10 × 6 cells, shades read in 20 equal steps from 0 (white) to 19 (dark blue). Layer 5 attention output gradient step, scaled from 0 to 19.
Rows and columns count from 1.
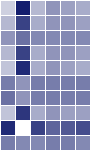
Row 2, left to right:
6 16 7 9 9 8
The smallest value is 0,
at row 9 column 2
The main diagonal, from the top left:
4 16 10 9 8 11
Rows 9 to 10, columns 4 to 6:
13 14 15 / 11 11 10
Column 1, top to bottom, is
4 6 9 6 5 11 12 5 18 11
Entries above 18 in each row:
1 0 0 0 0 0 0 0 0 0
